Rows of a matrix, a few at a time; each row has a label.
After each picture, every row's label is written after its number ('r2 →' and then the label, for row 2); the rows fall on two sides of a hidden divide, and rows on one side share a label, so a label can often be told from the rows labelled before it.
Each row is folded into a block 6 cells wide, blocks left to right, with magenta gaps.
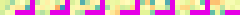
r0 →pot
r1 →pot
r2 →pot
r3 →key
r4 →pot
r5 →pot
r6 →pot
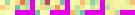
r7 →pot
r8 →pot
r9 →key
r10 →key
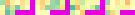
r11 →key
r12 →key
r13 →pot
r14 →pot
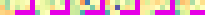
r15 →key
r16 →pot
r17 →key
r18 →pot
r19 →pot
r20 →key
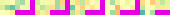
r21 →key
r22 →key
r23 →pot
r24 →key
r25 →pot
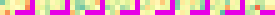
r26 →key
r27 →pot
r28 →key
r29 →key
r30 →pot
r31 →pot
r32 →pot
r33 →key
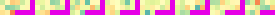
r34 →key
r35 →key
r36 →pot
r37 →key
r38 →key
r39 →key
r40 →key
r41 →key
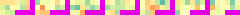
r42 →key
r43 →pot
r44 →key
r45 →pot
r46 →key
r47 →pot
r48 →key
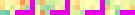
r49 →pot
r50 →pot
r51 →pot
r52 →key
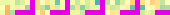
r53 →pot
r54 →key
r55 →pot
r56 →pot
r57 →pot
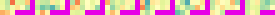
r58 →key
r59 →key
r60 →pot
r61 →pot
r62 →key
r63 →pot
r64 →pot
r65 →key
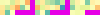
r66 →key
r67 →pot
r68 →key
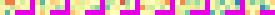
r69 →key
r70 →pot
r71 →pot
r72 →key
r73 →key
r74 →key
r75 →pot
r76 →key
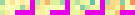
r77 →key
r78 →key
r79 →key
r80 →key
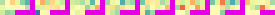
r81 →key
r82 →pot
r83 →key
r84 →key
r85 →key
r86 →pot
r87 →key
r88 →pot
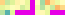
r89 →pot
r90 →key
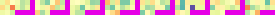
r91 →key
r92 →pot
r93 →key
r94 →key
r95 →pot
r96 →key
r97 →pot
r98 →key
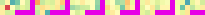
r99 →pot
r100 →pot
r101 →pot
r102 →pot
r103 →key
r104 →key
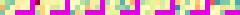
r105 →pot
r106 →pot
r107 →pot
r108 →key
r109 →key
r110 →pot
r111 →pot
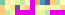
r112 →key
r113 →pot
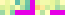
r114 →pot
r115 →key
